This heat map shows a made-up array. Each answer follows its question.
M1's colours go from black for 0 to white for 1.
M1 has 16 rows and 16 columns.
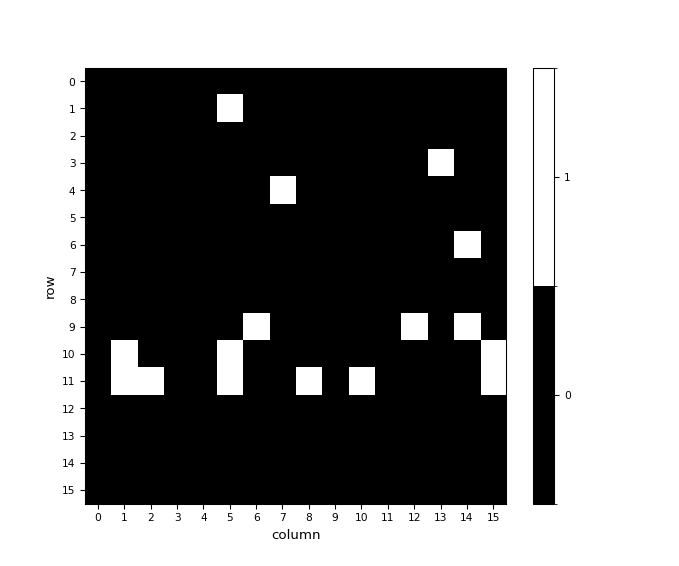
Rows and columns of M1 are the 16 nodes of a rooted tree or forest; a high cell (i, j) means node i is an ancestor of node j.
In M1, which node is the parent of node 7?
4
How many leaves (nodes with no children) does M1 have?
9
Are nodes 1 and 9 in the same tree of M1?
no
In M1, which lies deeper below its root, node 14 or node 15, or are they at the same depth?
the same depth
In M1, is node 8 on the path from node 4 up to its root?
no
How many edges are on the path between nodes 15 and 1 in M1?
2
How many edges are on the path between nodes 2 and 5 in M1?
4
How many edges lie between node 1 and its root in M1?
2
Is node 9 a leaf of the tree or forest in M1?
no
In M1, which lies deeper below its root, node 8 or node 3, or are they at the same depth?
node 8
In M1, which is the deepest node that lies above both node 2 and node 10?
11
